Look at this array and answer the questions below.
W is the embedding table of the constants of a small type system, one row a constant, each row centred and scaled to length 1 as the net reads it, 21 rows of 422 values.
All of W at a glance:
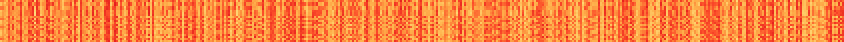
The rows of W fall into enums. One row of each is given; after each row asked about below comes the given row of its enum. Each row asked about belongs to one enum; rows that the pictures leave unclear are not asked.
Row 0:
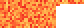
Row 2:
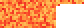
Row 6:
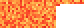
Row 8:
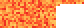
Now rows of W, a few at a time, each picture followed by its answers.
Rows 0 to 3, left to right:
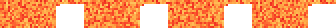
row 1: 2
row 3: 0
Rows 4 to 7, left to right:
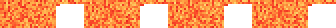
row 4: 0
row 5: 6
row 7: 6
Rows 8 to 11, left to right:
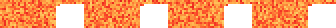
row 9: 0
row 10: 2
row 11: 6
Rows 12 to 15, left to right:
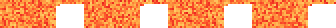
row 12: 8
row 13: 0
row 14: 8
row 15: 2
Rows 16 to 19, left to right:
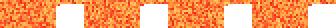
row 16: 2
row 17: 6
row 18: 8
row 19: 0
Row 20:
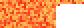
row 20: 2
